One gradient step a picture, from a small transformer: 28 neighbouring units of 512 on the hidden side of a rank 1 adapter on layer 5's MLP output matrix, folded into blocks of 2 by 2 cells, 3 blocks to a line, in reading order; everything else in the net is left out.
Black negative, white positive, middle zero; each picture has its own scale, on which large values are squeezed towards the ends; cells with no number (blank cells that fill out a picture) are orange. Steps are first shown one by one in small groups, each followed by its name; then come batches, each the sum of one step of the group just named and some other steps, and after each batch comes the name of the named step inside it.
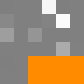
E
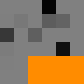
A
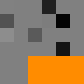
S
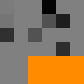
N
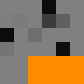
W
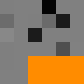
S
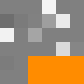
E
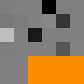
A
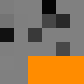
N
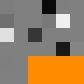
E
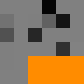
S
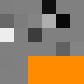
S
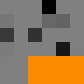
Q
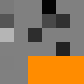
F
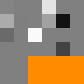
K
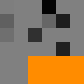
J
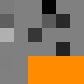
F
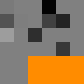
F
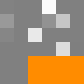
K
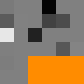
F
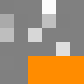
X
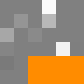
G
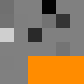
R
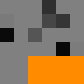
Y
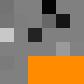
R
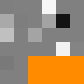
X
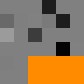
Y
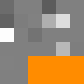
R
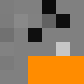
G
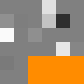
X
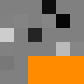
G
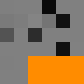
Y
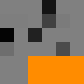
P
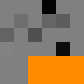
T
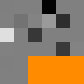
T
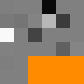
T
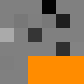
T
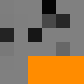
P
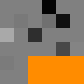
T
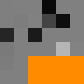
P
